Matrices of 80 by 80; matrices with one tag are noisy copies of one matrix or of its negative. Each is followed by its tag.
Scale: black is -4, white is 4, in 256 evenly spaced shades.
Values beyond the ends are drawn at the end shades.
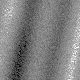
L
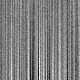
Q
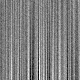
Q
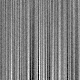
Q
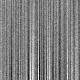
Q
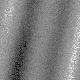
L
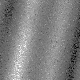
L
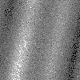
L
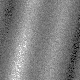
L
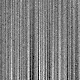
Q
